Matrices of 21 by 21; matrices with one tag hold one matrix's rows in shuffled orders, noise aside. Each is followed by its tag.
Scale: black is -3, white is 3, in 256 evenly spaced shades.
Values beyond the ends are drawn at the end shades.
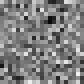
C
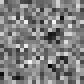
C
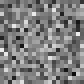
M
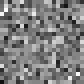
M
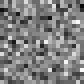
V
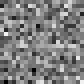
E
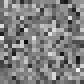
M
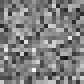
M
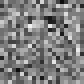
C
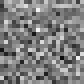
E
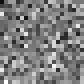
M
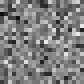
V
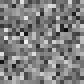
M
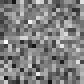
E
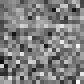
E
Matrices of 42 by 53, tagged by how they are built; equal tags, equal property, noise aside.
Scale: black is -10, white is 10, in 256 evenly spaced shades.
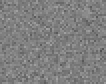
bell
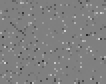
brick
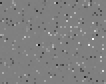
brick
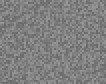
bell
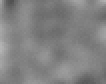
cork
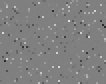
brick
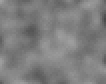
cork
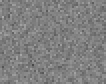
bell
